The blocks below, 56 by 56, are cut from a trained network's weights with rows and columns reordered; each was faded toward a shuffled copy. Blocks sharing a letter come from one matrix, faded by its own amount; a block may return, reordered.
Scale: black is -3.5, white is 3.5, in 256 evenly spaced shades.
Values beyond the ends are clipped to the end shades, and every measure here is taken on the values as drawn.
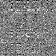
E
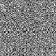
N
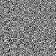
N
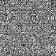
E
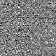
E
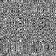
N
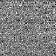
E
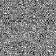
E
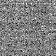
E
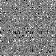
E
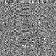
N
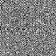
N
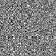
N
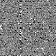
E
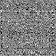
E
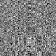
N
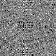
E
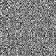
N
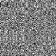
N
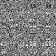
E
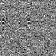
E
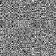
N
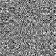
N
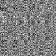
N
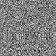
N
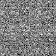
E
